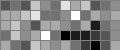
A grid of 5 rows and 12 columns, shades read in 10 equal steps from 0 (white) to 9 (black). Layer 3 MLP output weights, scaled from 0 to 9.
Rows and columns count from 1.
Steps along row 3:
down up up down same up up down up down down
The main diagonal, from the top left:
6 3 4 3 3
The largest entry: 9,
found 2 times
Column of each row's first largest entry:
1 5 10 7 10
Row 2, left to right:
3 3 2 1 5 5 4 0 5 3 4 3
